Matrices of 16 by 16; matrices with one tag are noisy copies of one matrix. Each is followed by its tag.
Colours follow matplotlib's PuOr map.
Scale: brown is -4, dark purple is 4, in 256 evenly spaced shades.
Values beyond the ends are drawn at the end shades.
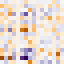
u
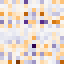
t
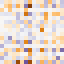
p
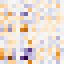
u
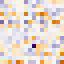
t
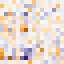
u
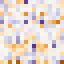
t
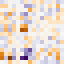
u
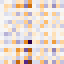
p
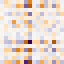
p
